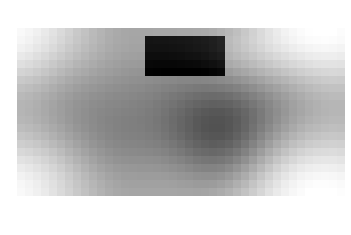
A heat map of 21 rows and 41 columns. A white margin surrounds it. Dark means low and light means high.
Odd patch: lower, in the top middle. Ninth with the lowest average: top middle. Slope: none. Roughest part: top middle.
